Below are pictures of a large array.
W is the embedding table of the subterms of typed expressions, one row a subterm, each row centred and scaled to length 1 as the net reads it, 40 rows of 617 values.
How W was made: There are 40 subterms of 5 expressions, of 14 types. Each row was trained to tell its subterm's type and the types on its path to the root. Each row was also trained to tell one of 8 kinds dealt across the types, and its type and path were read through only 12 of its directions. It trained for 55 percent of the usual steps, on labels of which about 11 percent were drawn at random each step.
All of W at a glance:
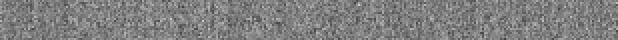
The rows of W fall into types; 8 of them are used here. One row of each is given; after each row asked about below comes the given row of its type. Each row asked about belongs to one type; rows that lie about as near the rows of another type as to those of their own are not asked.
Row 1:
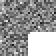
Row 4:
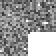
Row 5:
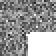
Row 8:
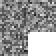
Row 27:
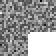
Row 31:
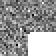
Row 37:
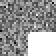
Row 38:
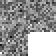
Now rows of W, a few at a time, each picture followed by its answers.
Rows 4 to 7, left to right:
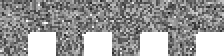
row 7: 5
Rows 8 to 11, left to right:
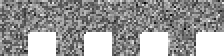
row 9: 38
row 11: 1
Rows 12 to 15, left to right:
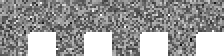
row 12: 37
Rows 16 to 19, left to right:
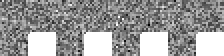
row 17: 37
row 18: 1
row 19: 38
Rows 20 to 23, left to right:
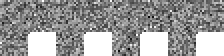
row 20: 1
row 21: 38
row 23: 5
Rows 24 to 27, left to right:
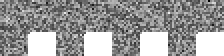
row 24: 27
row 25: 27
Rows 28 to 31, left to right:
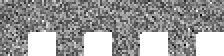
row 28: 8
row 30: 5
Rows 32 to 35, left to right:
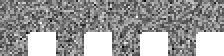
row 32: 27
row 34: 38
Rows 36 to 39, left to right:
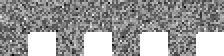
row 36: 27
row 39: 4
